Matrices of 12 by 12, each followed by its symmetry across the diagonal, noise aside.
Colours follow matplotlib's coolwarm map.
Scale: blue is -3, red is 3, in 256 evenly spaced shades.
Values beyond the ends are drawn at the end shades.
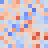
symmetric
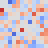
antisymmetric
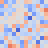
symmetric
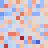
neither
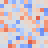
antisymmetric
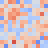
symmetric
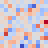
antisymmetric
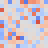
antisymmetric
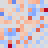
symmetric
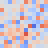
antisymmetric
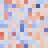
neither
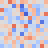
neither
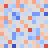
symmetric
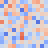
neither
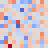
neither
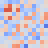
symmetric
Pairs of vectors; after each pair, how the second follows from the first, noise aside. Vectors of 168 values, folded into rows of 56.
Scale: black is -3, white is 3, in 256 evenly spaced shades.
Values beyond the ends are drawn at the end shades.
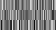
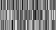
shuffled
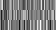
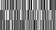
shuffled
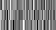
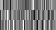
sign-scrambled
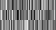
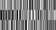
sign-scrambled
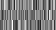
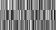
shuffled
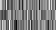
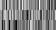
sign-scrambled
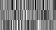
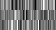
sign-scrambled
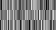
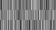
shrunk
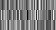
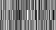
sign-scrambled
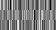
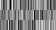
sign-scrambled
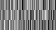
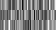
sign-scrambled
